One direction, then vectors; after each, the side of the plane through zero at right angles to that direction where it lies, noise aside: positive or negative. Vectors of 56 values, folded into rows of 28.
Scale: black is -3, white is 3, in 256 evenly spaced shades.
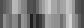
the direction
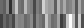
positive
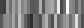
positive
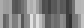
negative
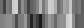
positive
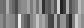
negative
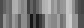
positive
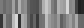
positive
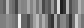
negative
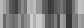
negative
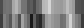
positive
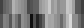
positive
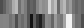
positive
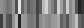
positive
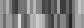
negative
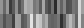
negative
